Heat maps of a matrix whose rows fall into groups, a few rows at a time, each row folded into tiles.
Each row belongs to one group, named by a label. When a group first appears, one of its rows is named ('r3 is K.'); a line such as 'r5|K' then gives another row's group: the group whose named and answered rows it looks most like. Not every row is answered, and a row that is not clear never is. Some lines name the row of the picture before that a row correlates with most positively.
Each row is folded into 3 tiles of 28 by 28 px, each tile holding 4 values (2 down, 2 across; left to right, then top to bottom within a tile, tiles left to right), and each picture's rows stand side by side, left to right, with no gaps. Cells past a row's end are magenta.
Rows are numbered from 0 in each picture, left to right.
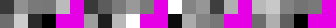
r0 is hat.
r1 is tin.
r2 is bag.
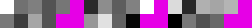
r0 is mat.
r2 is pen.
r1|hat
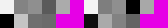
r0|bag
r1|bag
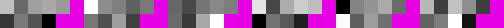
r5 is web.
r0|pen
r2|tin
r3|pen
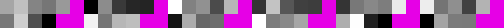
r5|bag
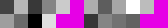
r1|pen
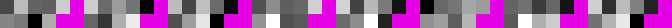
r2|web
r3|hat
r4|web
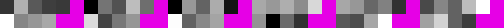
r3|mat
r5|hat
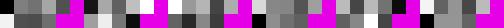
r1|hat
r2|mat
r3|bag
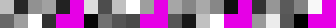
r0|web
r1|pen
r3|hat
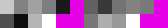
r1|tin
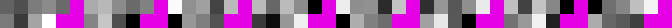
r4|bag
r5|hat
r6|web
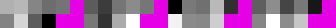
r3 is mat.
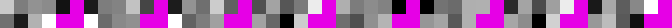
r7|hat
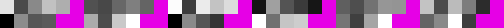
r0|pen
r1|tin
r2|pen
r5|web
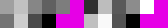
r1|hat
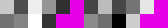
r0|web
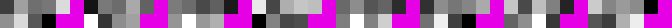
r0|hat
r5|hat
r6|web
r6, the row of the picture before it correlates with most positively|0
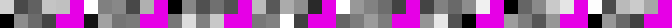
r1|bag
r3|web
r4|mat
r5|hat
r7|pen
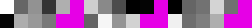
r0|bag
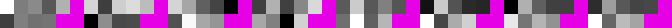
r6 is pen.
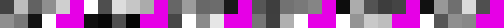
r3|tin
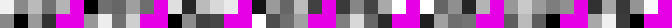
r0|mat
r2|pen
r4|hat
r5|bag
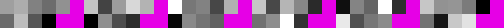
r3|web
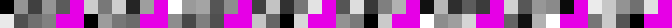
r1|bag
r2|mat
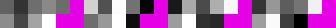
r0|tin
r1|web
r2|hat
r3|hat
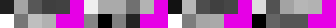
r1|mat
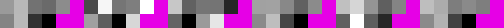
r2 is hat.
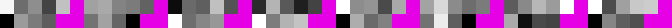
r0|bag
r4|bag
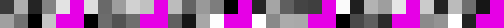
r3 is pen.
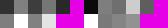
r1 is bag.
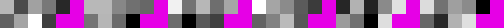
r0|web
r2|mat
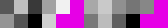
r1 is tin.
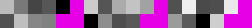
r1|pen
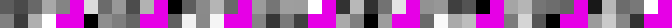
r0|tin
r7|hat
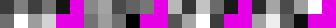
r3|hat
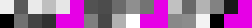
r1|tin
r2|web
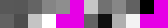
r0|tin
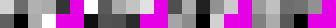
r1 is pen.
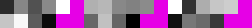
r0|hat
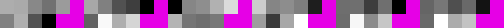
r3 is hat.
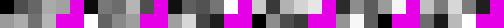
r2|hat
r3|pen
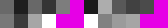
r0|tin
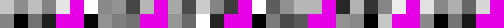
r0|mat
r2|web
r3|pen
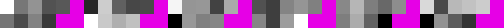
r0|mat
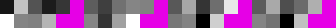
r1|tin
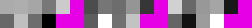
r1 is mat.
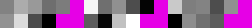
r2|bag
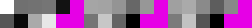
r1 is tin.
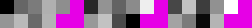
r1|hat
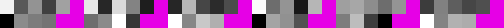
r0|bag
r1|web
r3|bag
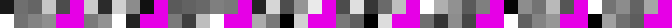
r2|tin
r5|mat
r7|bag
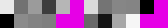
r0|bag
